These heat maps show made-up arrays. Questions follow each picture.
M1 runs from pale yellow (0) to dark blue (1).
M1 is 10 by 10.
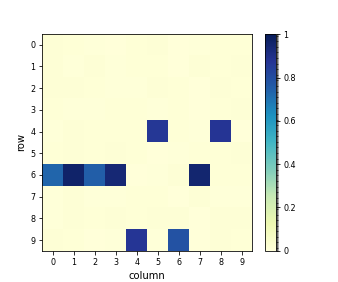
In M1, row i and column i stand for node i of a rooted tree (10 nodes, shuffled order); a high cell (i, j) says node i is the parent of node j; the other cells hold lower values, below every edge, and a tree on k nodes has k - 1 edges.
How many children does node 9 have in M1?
2
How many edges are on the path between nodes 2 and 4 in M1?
3
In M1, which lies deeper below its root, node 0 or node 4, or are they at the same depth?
node 0
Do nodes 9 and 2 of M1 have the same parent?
no
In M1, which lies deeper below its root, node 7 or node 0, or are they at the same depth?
the same depth
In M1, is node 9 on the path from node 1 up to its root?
yes
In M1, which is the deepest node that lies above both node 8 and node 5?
4
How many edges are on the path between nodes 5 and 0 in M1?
4
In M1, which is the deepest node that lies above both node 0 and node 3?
6
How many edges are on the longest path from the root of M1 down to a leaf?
2
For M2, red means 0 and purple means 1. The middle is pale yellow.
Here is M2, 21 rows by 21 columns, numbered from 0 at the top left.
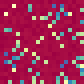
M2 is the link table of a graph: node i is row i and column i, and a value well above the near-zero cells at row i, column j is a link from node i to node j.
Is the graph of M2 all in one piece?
no
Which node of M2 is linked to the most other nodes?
node 20
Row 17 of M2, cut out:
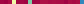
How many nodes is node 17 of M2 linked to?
3
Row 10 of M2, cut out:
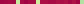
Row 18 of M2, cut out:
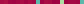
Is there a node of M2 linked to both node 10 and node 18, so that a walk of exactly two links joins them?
yes
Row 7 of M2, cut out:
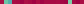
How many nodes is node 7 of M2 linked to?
3
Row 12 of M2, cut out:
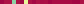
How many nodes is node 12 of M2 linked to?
2
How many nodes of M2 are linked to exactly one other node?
1
